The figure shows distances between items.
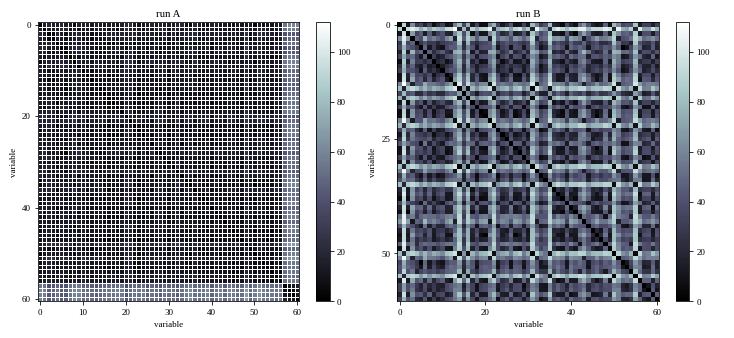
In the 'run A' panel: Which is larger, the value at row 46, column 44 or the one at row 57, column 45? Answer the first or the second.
the second
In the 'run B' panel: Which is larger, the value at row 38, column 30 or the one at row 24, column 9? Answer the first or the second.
the second
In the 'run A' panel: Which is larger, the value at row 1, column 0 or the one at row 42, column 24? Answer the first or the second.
the first
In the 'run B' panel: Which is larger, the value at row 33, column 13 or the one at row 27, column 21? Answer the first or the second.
the second
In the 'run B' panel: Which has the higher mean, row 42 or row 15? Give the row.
42
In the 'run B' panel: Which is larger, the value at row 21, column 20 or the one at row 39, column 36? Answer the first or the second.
the first
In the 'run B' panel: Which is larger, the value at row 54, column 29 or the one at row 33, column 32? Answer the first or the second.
the second
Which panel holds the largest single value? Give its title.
run B
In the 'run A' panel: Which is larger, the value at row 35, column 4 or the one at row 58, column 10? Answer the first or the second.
the second
